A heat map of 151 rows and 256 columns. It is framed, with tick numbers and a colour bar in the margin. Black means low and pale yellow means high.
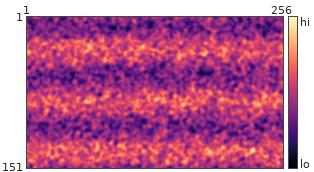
Histogram: bell-shaped. Seam: none. Lone odd cells: none. Stripes: horizontal, repeating 3 times. Average level on the scale: 50%.
